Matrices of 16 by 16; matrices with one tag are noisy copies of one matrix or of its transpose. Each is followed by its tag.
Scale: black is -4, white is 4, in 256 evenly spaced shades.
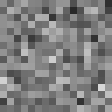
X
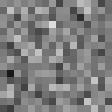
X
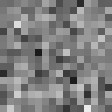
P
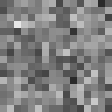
P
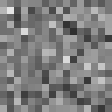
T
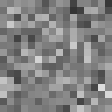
X
